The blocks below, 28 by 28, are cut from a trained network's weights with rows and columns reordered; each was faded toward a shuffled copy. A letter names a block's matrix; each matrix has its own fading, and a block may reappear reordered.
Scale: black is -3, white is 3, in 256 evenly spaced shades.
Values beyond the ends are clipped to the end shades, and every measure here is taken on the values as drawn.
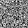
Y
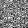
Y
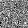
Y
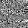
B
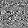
B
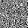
Y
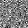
Y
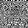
B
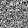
Y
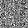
Y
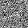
Y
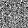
Y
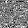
B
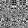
B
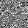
B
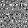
B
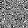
B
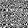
B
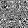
B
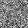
Y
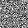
Y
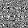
B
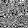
B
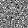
Y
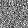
Y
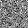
Y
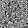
Y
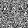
Y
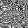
B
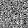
Y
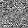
B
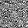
B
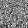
Y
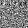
Y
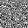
B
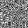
Y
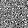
Y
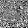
B
